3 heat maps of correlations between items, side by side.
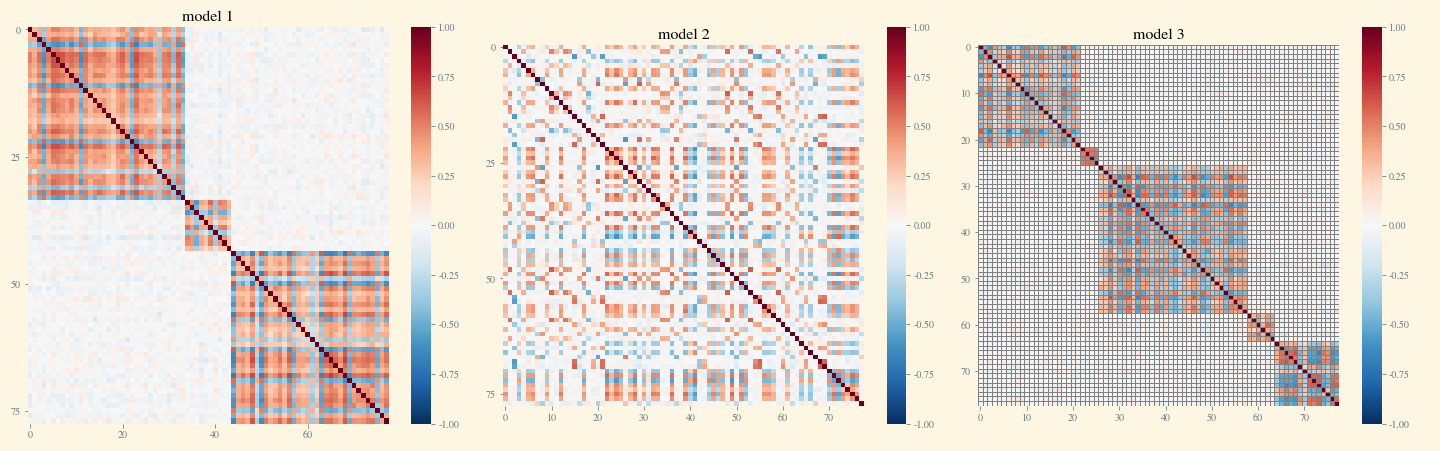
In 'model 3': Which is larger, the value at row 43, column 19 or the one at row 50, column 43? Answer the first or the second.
the first
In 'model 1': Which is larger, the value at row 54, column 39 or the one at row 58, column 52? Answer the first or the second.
the second
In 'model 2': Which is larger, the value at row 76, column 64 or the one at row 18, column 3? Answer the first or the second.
the second
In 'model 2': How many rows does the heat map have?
78
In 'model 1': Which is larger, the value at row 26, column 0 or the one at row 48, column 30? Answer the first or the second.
the first
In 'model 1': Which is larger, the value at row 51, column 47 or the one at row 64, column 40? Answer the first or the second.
the first
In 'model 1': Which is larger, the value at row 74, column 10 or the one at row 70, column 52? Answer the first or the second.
the second
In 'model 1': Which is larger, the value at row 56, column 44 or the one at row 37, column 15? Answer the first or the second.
the second
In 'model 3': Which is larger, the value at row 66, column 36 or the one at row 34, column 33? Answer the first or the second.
the first
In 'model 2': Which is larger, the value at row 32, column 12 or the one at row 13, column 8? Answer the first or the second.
the first
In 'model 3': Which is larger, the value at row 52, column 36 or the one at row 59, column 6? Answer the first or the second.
the first
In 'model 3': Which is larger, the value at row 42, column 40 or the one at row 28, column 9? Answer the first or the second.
the second
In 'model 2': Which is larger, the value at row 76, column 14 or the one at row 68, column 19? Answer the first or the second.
the second
